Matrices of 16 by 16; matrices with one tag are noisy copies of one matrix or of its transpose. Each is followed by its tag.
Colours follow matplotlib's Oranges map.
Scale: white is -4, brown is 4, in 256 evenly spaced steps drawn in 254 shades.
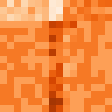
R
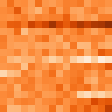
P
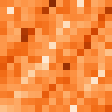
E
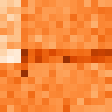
R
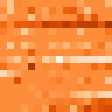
P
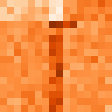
R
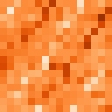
E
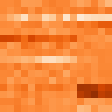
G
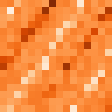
E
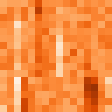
G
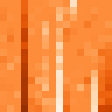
P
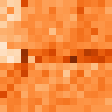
R
